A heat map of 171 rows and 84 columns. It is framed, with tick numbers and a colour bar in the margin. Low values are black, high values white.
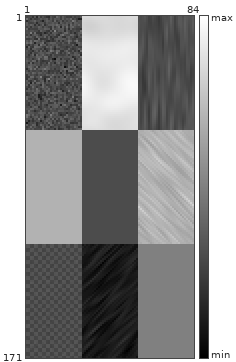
The table splits into 3 rows of 3 panels. Panel 1,1: low, fine-grained. Panel 1,2: very high, smooth, faint in contrast. Panel 1,3: low, streaked downward, faint in contrast. Panel 2,1: high, flat. Panel 2,2: low, flat. Panel 2,3: high, slanting down to the right, faint in contrast. Panel 3,1: low, checkered, faint in contrast. Panel 3,2: very low, slanting up to the right, faint in contrast. Panel 3,3: middling, flat.
